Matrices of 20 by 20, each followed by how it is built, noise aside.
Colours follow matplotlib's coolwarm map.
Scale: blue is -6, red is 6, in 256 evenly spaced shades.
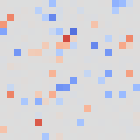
sparse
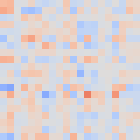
low rank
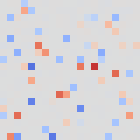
sparse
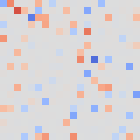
sparse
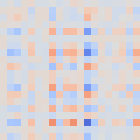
low rank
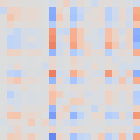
low rank
